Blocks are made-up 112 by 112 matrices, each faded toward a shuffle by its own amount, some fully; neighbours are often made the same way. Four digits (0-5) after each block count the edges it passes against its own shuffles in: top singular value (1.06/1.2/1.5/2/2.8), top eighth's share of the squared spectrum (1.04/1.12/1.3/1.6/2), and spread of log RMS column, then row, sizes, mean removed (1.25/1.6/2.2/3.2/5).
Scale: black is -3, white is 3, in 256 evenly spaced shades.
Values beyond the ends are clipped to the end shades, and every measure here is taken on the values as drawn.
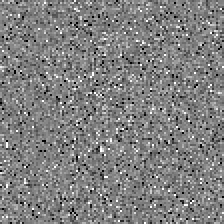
1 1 1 0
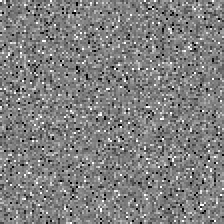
0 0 0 0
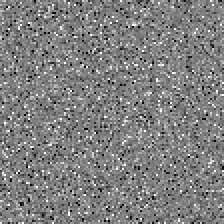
0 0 0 0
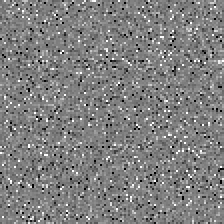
3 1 0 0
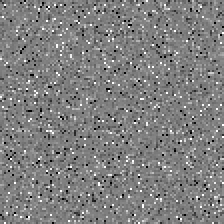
1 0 0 0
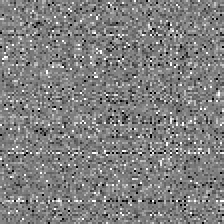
4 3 1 2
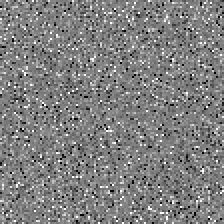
2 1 0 0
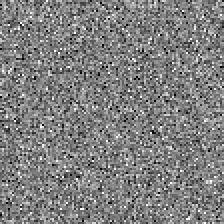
0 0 0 0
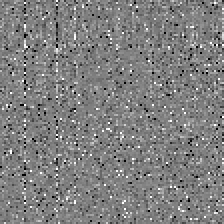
4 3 2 1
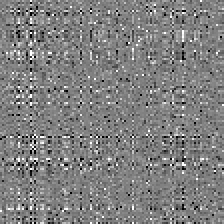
5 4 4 3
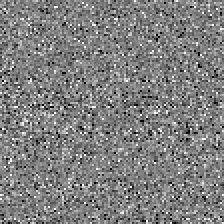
2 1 0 2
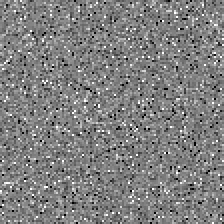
0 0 0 0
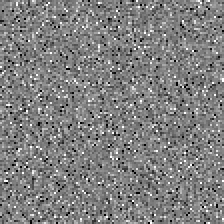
0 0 0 0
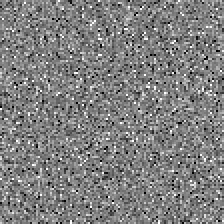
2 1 0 0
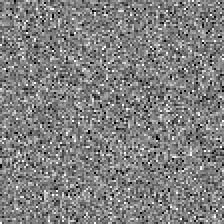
3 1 0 0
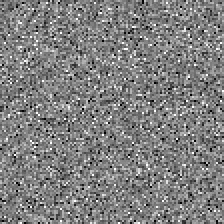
2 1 0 0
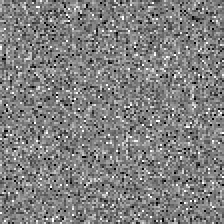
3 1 0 0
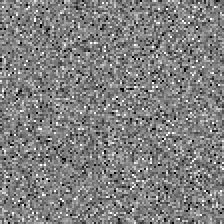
2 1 0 0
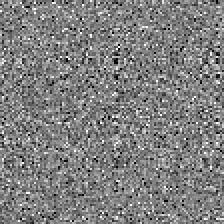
4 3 2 2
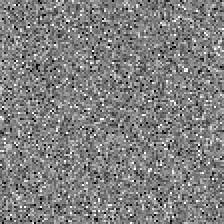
2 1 0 0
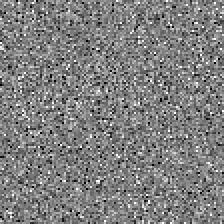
3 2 1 1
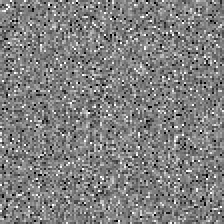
3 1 0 0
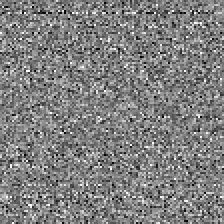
1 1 0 3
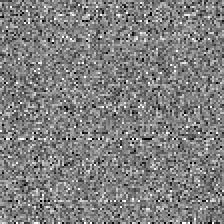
1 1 0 3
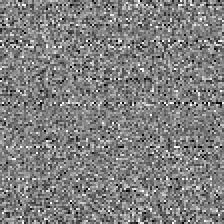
1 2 0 3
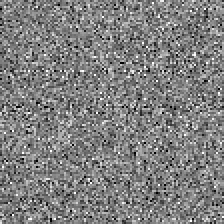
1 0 0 2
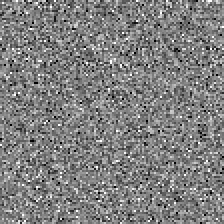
0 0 0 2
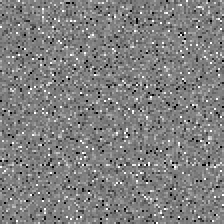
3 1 0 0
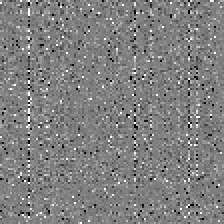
5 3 2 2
